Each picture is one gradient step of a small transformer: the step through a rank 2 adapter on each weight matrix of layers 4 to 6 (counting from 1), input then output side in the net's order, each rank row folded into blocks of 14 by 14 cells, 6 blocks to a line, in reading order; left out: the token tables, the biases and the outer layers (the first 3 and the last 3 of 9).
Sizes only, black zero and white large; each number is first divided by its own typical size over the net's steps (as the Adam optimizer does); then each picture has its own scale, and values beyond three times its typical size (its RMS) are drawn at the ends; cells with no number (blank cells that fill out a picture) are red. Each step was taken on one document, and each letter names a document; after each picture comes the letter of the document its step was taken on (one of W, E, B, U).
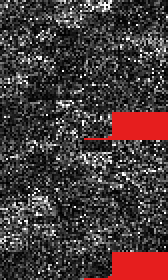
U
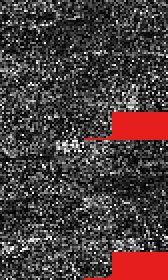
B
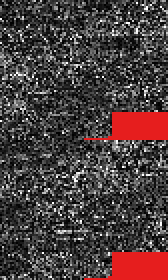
B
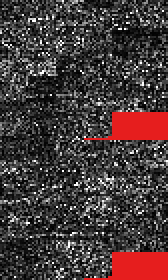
U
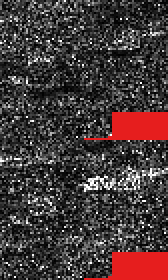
U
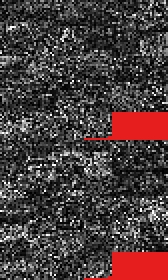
B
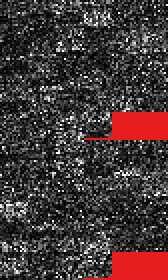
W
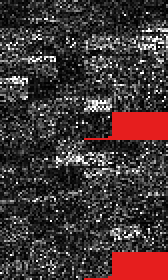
U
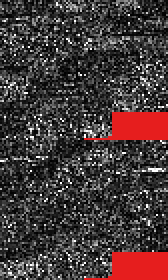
U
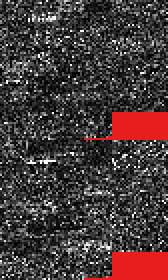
W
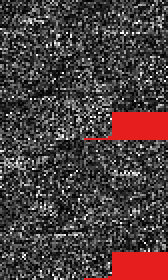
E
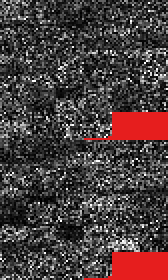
B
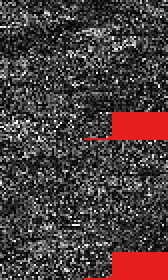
B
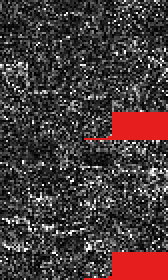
W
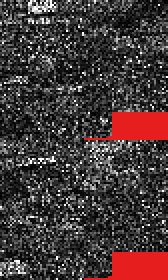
U
